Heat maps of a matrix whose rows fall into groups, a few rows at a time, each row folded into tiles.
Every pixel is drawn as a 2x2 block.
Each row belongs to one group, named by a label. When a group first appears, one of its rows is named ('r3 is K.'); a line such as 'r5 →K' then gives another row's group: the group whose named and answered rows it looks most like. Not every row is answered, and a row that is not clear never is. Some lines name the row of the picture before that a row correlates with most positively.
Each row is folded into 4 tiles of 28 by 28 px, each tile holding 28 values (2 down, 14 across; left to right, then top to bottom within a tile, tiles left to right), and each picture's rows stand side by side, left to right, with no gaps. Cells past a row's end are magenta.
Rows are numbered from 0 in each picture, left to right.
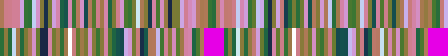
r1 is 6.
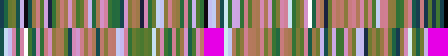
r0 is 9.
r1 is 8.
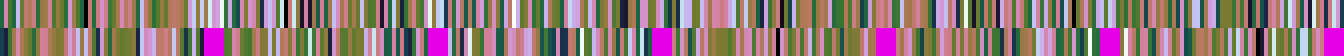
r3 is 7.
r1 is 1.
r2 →8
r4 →1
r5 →9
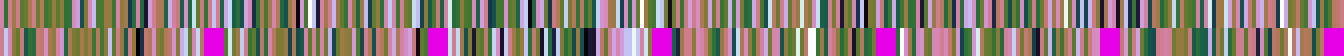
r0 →9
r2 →9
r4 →9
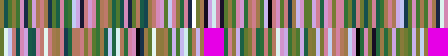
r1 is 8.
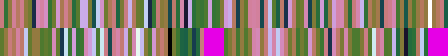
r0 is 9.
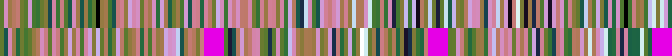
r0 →7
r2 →1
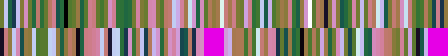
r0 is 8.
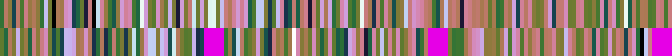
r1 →6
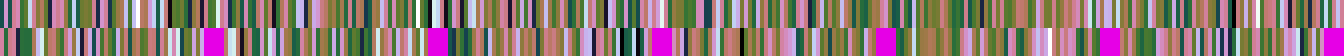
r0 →7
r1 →9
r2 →1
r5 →7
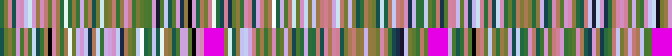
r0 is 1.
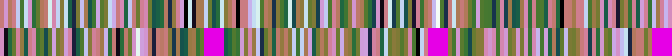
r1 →1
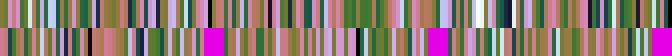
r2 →1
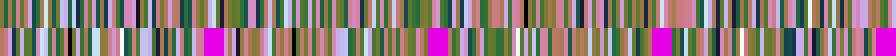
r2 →1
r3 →6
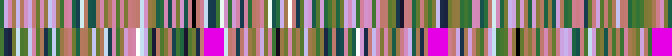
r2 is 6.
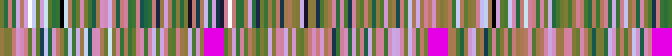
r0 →1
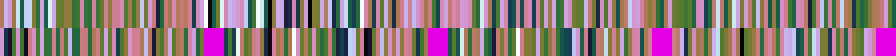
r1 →6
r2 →6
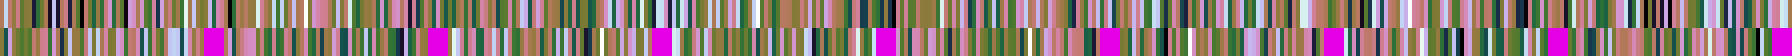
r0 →7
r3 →8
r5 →6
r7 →1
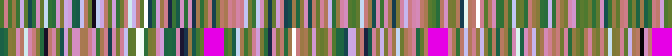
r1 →6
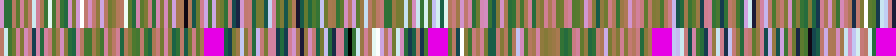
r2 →6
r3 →9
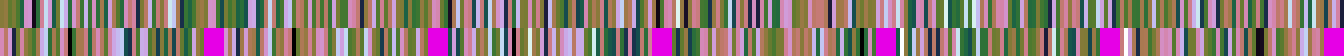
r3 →1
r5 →9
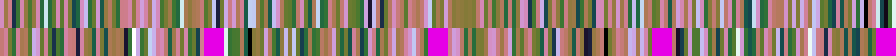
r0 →8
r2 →9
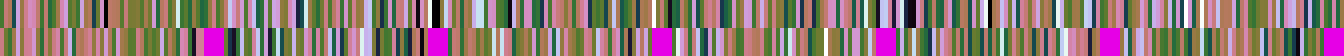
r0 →1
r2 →1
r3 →9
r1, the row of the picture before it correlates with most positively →3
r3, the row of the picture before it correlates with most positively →2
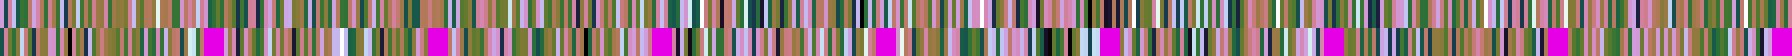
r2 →9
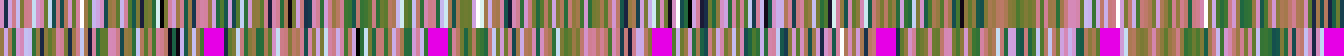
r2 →1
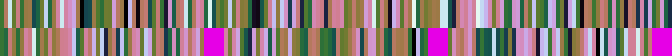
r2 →1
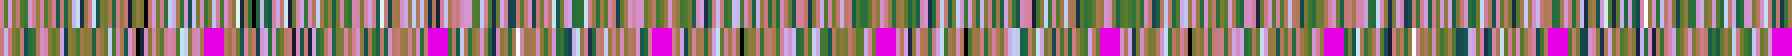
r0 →9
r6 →6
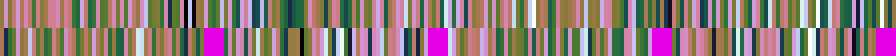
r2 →8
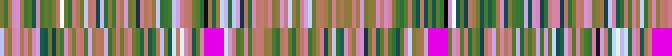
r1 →8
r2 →7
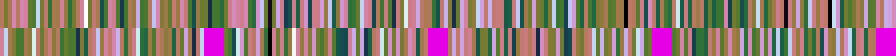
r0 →8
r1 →6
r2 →1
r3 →7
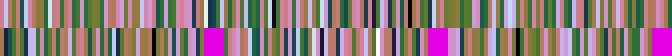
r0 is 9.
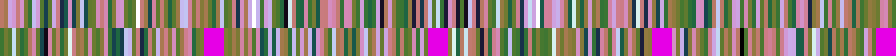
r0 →6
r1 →1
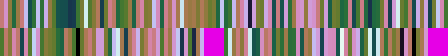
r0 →8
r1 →9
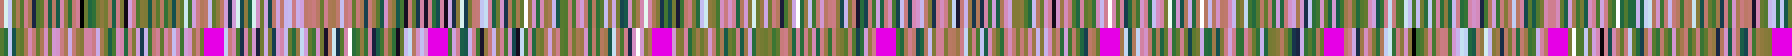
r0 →7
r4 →1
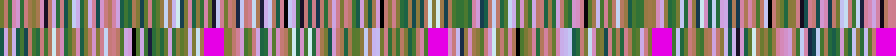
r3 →9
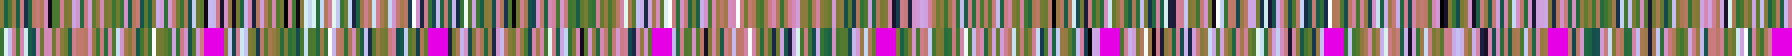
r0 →9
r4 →1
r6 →9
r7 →7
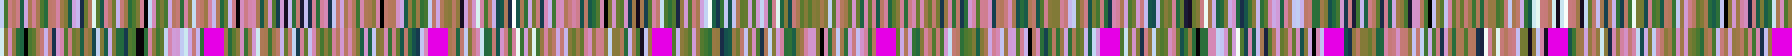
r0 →9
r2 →1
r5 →8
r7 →1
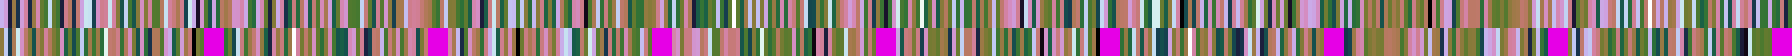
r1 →6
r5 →6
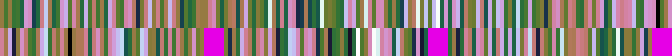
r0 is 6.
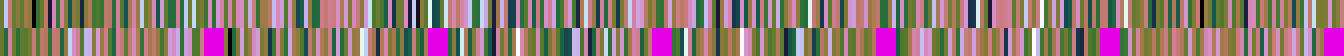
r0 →7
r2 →6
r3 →6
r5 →7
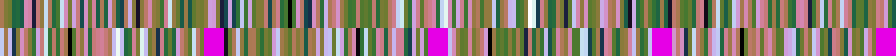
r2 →8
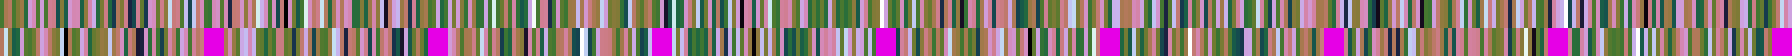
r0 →9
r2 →8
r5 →6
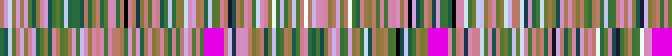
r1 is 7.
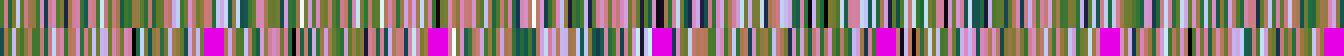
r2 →8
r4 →7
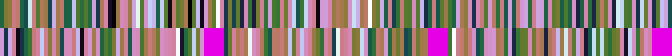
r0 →7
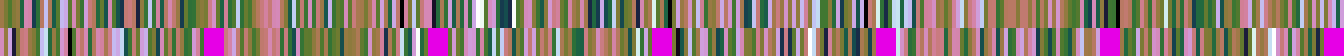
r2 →1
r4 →8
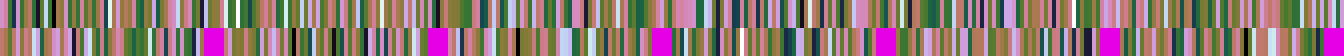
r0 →1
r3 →6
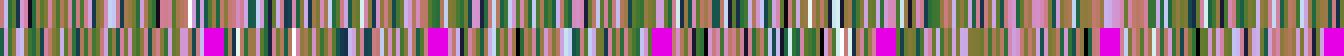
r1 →6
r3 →7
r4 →1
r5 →8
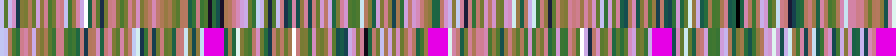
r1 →6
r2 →8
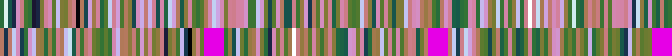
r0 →1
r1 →6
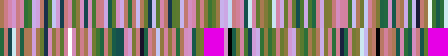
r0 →6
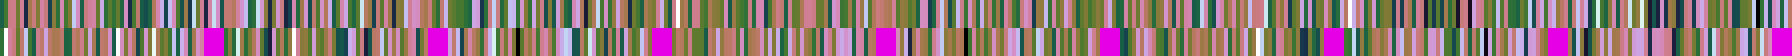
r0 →9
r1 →6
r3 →7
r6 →7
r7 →7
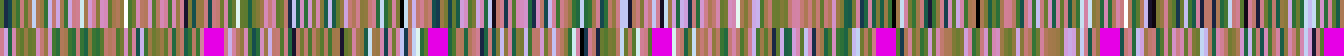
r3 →8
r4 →7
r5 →7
